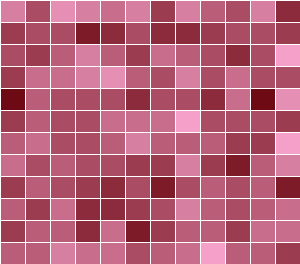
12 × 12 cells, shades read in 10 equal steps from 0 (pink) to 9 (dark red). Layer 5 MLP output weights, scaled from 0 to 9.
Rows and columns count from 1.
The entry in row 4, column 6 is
4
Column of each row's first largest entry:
12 4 10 1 1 1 10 10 7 4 6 12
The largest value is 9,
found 2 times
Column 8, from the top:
2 7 4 2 5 0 4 2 5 2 4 3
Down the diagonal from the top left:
2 5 4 2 5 3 4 2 4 5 3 6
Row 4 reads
6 3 3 2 1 4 5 2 5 3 5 5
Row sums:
41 72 51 44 65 50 47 56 67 56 58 42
